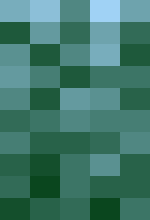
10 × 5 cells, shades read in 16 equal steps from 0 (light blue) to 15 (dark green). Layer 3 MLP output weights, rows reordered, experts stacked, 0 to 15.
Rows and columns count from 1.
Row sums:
19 46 45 48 46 47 52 55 60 62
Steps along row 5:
up down up up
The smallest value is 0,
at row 1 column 4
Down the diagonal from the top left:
4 6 8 10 12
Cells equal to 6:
3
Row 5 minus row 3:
1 0 -2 3 -1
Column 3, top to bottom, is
8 11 8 13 6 8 12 10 10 11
